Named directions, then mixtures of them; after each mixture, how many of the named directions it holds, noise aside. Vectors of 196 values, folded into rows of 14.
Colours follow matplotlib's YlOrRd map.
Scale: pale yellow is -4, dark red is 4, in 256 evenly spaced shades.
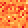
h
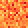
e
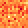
two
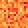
two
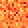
one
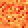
one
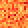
two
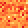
one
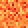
one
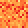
two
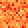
two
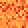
two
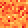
one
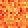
one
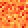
one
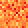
two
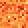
one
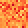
two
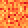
two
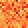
two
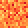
one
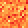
one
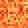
two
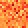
two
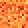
one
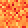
two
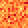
two
